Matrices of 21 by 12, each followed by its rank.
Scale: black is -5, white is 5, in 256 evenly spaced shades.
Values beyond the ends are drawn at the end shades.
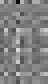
two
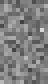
full rank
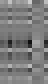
one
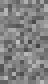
full rank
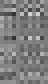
two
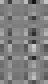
one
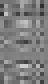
two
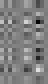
one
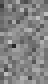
full rank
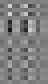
one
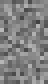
full rank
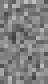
full rank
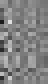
two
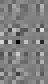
two
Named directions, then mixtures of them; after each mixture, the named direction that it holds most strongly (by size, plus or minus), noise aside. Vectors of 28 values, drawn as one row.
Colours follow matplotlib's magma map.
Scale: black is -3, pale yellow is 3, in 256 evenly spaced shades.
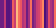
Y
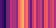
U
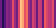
U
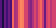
U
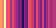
U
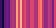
Y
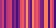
Y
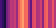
U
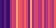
Y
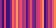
Y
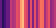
U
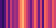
U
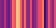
Y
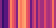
U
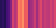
U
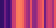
Y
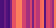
Y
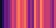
U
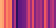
Y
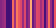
Y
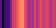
U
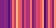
Y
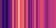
U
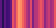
Y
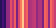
U
